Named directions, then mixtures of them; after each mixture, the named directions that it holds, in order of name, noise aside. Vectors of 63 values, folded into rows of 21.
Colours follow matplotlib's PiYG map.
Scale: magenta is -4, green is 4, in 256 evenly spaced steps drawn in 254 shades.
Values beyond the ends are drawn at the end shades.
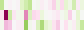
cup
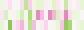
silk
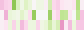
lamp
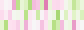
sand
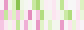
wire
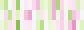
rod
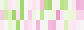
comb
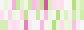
sand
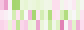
lamp, wire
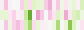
comb, rod, silk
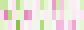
cup, rod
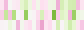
comb, rod, sand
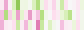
wire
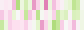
sand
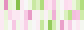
comb, rod, wire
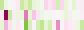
cup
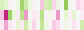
comb, cup
